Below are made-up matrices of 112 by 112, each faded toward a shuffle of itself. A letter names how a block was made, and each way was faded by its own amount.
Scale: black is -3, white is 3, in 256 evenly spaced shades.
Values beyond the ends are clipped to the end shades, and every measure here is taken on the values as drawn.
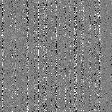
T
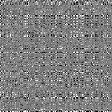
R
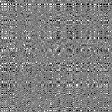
R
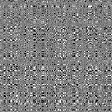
R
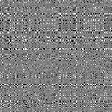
R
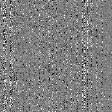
T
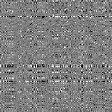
R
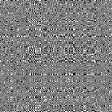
R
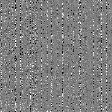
T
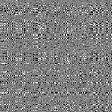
R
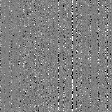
T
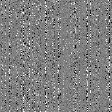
T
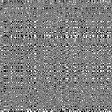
R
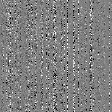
T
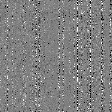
T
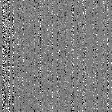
T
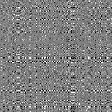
R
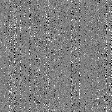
T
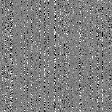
T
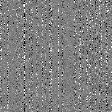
T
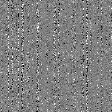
T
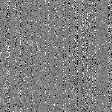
T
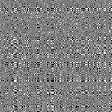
R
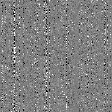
T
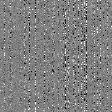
T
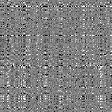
R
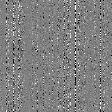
T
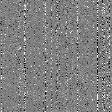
T
